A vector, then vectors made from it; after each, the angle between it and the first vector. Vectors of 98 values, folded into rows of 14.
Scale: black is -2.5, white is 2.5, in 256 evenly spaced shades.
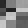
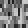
orthogonal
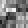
nearly opposite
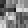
nearly parallel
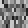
orthogonal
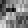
nearly parallel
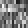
partly opposed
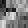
nearly parallel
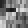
nearly parallel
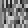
orthogonal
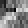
nearly parallel
